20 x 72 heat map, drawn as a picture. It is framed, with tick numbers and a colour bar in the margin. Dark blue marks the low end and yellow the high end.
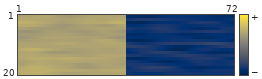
It is made of 1 by 2 panels. Panel 1,1: high, streaked across, faint in contrast. Panel 1,2: very low, streaked across, faint in contrast.
